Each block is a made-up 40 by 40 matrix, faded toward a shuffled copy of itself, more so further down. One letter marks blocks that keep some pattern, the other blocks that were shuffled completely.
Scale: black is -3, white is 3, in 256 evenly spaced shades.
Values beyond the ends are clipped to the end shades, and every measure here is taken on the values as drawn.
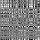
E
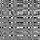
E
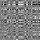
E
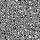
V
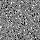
V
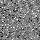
V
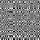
E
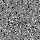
V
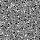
V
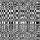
E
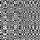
E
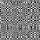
E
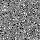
V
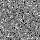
V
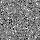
V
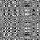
E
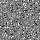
V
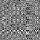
E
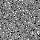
V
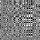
E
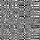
E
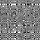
E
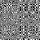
E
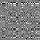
E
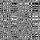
E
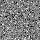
V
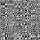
E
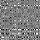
E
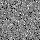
V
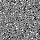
V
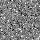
V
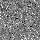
V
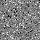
V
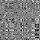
E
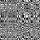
E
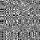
E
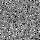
V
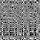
E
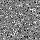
V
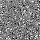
V
